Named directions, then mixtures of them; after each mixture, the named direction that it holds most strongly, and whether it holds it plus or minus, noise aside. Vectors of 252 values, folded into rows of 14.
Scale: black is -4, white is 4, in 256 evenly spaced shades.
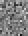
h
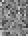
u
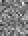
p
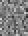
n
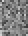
u, plus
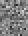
h, plus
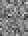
n, plus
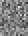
u, plus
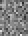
h, minus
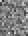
n, minus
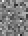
h, plus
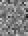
n, plus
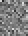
p, plus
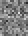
u, plus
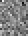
p, minus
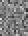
n, plus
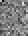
p, plus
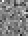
h, plus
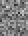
p, minus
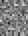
p, plus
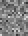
n, minus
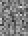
n, plus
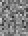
n, plus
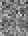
u, plus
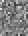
h, plus
